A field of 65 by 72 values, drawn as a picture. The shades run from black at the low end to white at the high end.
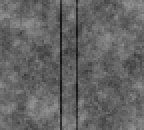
No overall slope runs across the table. Columns 31 and 39 differ from the columns beside them. On average the colour sits 40% of the way up the scale. Streaks run downward. No regular stripes run through it.
